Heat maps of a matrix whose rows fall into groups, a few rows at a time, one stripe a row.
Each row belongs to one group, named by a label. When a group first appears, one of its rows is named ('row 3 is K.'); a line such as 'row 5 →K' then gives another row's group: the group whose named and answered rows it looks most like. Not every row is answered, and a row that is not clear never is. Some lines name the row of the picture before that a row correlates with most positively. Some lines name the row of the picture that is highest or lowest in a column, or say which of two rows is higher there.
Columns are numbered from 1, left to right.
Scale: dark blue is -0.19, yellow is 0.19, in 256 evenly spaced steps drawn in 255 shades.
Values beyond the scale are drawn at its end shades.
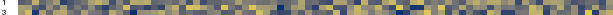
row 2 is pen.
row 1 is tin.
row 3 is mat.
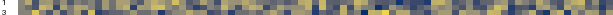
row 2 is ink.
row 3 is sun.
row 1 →ink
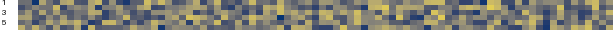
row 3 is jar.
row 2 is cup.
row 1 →mat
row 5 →mat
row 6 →sun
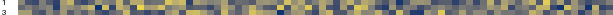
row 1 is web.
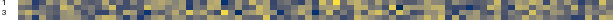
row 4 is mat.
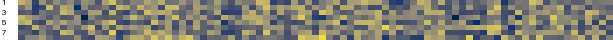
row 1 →mat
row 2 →web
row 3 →mat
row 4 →sun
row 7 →mat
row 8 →ink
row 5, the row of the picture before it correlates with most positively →1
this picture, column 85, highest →4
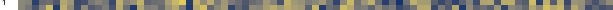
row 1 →web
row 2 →web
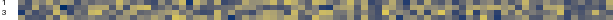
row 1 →web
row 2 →tin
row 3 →jar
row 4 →web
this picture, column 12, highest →3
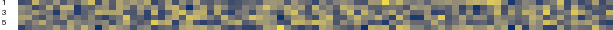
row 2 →web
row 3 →web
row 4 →pen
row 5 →ink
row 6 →cup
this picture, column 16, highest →4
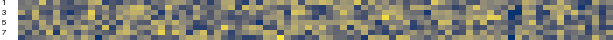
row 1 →jar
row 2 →tin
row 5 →jar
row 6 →ink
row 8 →cup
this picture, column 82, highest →3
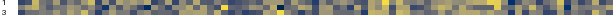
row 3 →cup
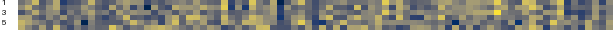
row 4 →pen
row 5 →sun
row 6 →mat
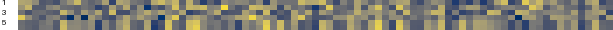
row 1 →ink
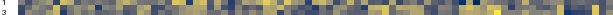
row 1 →web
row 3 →cup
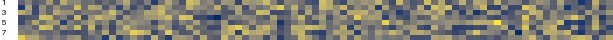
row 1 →pen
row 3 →mat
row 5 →tin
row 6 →ink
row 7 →tin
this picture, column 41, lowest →3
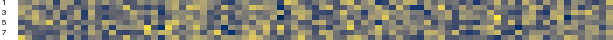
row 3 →sun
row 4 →sun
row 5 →web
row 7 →mat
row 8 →pen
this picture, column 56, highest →1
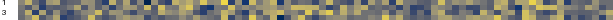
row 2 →ink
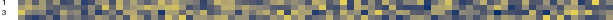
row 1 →jar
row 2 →ink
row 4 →web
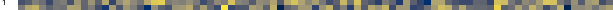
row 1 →ink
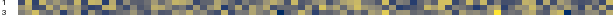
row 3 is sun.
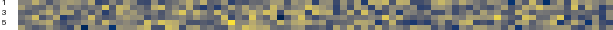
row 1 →sun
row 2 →ink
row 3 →web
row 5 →ink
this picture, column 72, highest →3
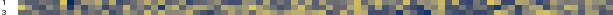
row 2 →pen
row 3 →ink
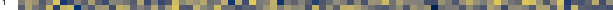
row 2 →web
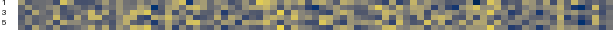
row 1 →web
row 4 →jar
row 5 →pen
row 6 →tin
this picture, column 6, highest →4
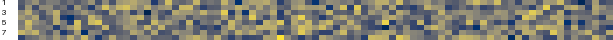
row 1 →tin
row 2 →ink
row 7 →sun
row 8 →cup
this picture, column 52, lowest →6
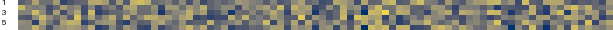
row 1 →tin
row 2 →sun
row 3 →sun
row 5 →mat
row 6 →sun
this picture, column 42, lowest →4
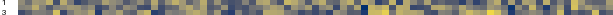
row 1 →web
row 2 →sun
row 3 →cup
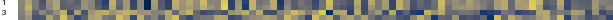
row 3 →ink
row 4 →web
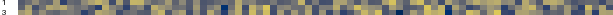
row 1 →tin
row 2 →mat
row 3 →mat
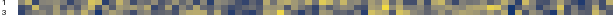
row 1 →jar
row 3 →cup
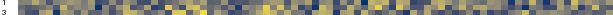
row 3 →web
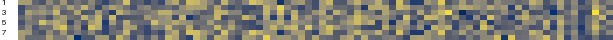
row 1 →pen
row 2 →cup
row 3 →jar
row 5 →jar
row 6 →jar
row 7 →pen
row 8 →web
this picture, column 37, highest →6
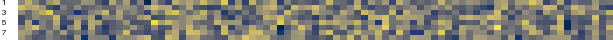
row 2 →ink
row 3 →web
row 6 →sun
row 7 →pen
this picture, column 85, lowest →2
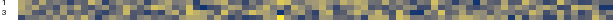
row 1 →jar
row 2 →ink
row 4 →cup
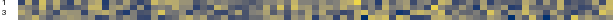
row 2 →jar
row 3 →mat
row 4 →sun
